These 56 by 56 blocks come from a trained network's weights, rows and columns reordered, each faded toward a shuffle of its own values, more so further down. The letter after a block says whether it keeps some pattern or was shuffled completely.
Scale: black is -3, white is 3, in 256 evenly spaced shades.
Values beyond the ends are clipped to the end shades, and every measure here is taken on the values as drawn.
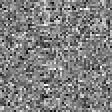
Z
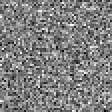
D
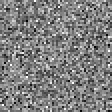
D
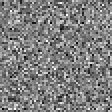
Z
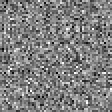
Z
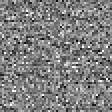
Z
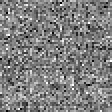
Z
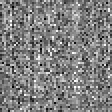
Z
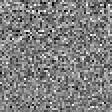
Z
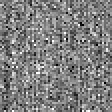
Z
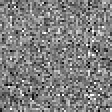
Z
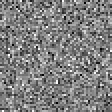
D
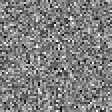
D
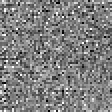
Z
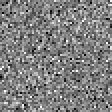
D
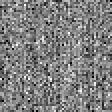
Z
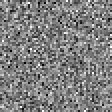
D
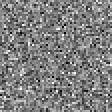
D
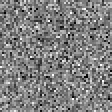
D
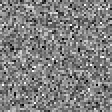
D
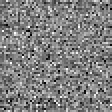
Z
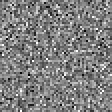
D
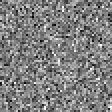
D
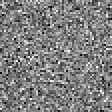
D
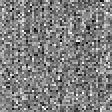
Z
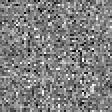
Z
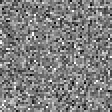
D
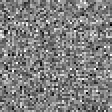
Z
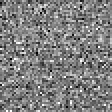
Z
